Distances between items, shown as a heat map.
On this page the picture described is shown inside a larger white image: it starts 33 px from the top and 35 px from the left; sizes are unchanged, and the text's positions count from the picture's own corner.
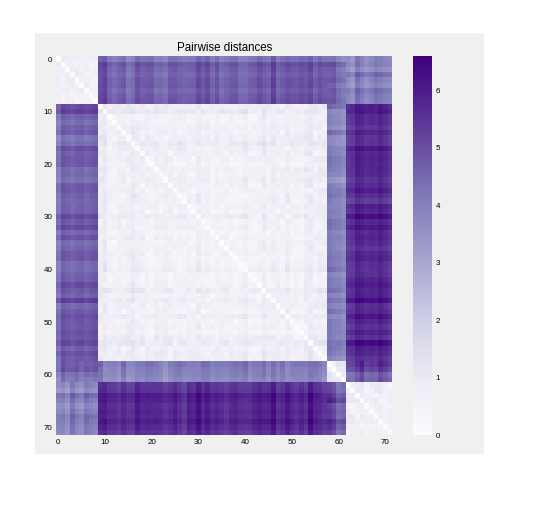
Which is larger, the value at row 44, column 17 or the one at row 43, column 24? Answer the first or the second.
the first
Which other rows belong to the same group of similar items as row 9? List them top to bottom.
10, 11, 12, 13, 14, 15, 16, 17, 18, 19, 20, 21, 22, 23, 24, 25, 26, 27, 28, 29, 30, 31, 32, 33, 34, 35, 36, 37, 38, 39, 40, 41, 42, 43, 44, 45, 46, 47, 48, 49, 50, 51, 52, 53, 54, 55, 56, 57
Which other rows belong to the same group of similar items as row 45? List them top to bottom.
9, 10, 11, 12, 13, 14, 15, 16, 17, 18, 19, 20, 21, 22, 23, 24, 25, 26, 27, 28, 29, 30, 31, 32, 33, 34, 35, 36, 37, 38, 39, 40, 41, 42, 43, 44, 46, 47, 48, 49, 50, 51, 52, 53, 54, 55, 56, 57
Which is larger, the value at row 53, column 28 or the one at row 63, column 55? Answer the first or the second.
the second
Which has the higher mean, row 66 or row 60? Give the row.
66
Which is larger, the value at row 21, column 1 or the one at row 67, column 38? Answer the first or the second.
the second
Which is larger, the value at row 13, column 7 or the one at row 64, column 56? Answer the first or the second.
the second
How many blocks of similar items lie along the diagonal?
4
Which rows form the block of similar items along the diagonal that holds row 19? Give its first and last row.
9 to 57
